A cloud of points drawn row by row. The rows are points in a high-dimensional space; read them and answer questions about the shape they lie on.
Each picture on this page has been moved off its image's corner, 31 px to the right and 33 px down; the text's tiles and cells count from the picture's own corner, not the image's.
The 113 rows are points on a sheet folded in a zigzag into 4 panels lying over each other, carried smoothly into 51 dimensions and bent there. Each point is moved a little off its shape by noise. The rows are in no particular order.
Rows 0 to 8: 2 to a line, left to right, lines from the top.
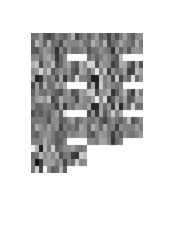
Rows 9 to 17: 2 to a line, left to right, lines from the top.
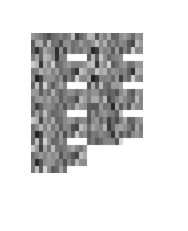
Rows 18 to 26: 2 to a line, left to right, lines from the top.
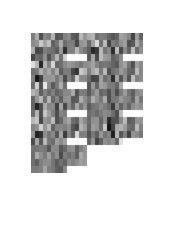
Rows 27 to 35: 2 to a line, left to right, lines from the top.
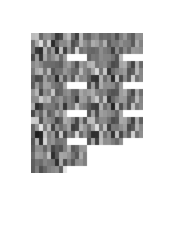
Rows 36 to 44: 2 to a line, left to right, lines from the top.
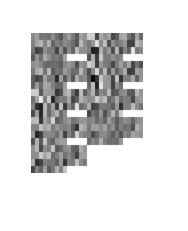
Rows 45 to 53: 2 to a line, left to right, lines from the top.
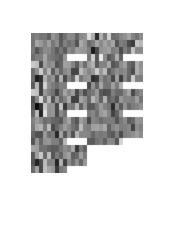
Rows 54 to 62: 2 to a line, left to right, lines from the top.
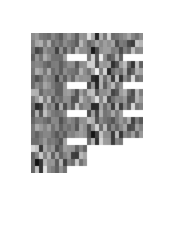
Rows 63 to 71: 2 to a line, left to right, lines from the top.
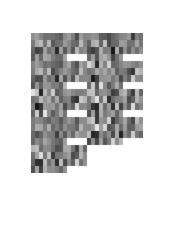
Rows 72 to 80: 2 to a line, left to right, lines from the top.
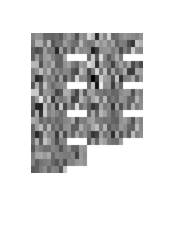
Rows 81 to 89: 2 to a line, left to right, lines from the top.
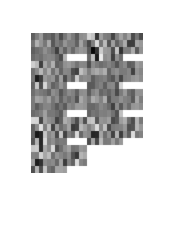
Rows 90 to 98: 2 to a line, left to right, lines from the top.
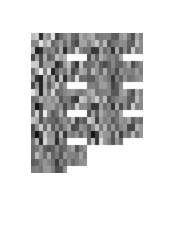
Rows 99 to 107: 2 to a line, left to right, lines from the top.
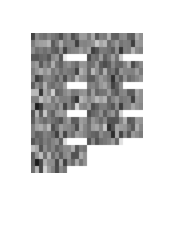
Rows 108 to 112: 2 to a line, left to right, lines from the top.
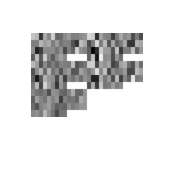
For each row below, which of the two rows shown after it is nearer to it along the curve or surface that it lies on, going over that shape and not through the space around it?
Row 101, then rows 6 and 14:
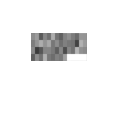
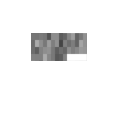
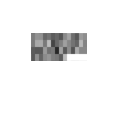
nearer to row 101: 6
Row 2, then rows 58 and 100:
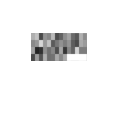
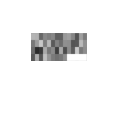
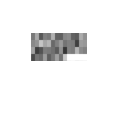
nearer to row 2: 100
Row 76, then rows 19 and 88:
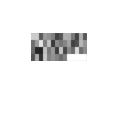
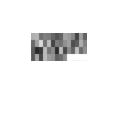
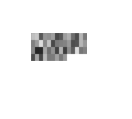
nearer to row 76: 19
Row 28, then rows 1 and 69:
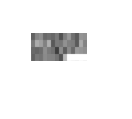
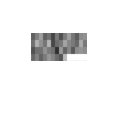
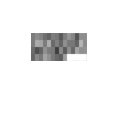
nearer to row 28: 69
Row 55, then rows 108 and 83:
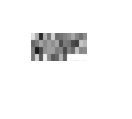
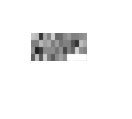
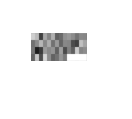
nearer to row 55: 108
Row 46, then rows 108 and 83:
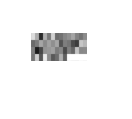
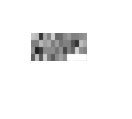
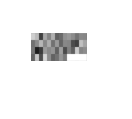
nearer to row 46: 108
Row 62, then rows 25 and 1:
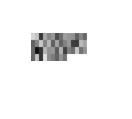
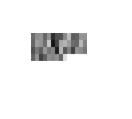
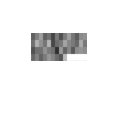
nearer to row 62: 1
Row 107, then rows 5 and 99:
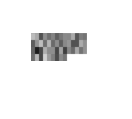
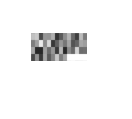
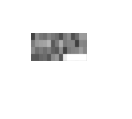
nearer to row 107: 5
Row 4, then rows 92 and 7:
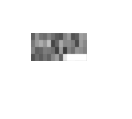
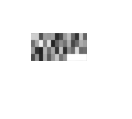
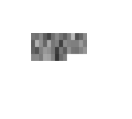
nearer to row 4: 7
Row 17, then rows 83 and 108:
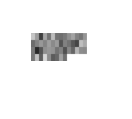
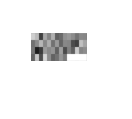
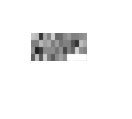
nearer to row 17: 108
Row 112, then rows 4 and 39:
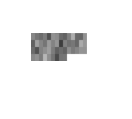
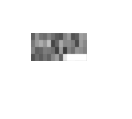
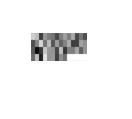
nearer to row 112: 4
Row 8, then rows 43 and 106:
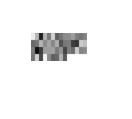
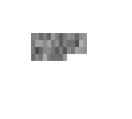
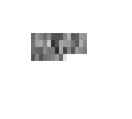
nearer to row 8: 43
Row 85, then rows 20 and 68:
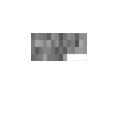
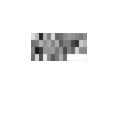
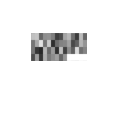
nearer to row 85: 20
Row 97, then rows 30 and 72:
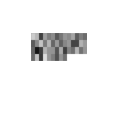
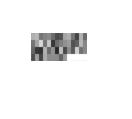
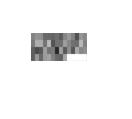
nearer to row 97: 72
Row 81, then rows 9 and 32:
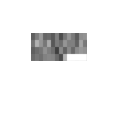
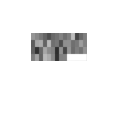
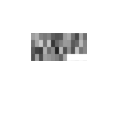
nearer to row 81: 9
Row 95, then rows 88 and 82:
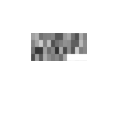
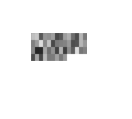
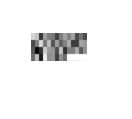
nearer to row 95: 88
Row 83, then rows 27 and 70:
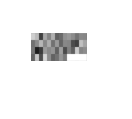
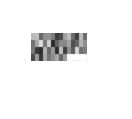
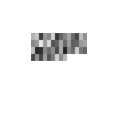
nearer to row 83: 70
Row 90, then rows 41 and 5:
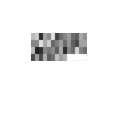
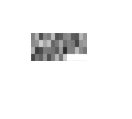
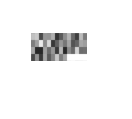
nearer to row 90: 41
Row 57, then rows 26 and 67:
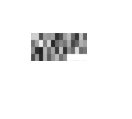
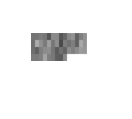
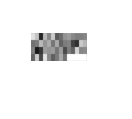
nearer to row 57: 67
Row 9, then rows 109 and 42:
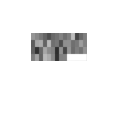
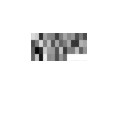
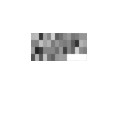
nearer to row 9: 109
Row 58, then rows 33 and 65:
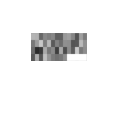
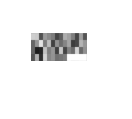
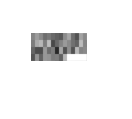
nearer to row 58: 65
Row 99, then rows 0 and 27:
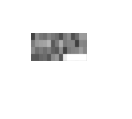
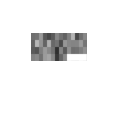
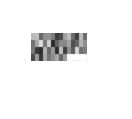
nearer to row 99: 0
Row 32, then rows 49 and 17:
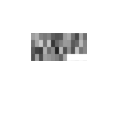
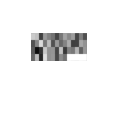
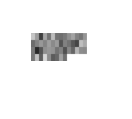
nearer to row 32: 49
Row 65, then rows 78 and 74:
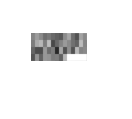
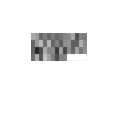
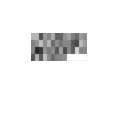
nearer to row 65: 78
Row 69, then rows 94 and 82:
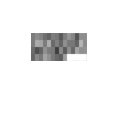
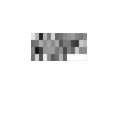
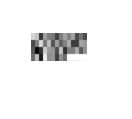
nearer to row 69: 94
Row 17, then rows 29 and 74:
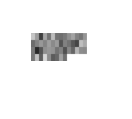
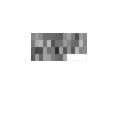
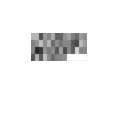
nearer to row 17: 74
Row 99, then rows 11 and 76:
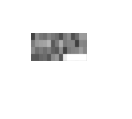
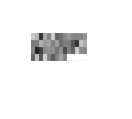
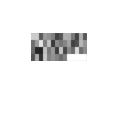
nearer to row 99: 11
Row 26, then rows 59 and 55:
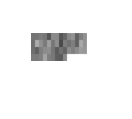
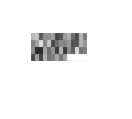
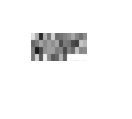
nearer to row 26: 55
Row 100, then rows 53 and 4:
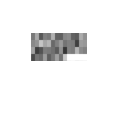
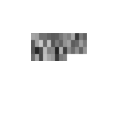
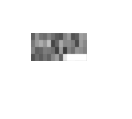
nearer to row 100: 4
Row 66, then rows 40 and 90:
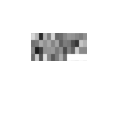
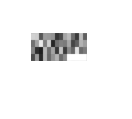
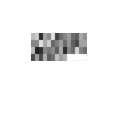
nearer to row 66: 90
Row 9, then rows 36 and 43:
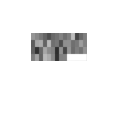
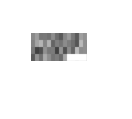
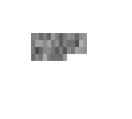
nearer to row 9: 36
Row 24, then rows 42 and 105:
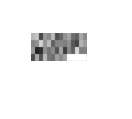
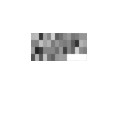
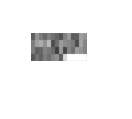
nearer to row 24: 42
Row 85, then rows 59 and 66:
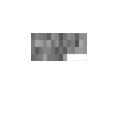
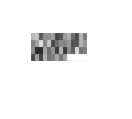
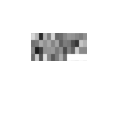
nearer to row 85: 66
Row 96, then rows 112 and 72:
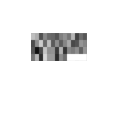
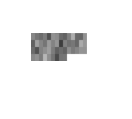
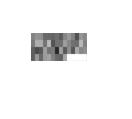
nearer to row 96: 72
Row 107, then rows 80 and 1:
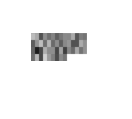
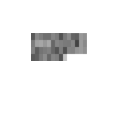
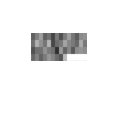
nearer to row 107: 1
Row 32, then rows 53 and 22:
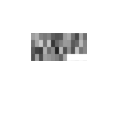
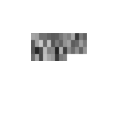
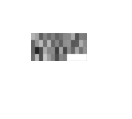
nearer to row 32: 53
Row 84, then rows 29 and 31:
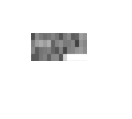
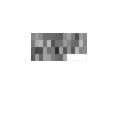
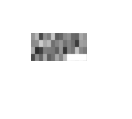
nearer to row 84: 31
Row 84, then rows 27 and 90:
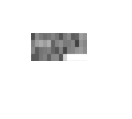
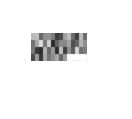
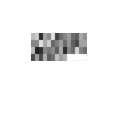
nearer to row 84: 90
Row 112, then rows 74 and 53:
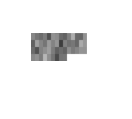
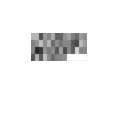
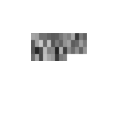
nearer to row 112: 74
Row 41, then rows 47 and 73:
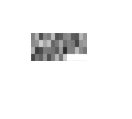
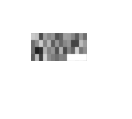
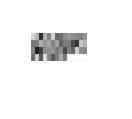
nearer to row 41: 73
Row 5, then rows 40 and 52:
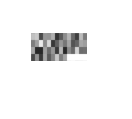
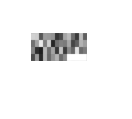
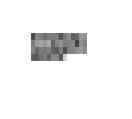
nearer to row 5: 40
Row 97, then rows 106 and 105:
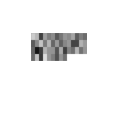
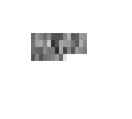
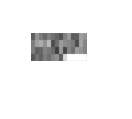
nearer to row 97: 106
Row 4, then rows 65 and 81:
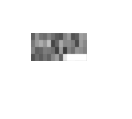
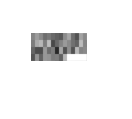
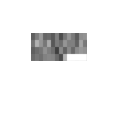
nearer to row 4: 81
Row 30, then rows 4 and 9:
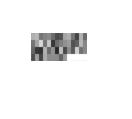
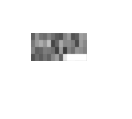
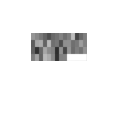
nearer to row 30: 9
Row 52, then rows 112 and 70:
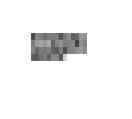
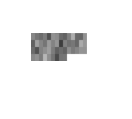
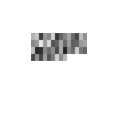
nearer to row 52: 112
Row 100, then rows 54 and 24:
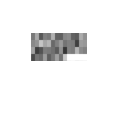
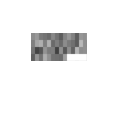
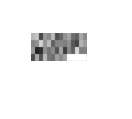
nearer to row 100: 24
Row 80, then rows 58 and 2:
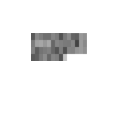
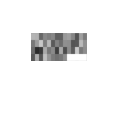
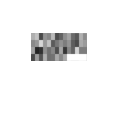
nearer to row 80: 2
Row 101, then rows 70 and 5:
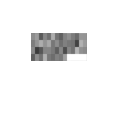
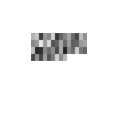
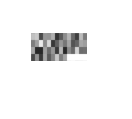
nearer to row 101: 70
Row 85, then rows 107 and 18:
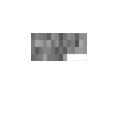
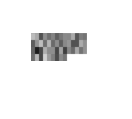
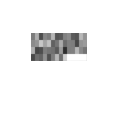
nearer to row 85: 18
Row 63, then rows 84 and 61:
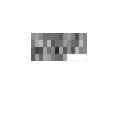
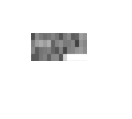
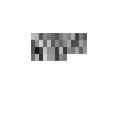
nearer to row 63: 61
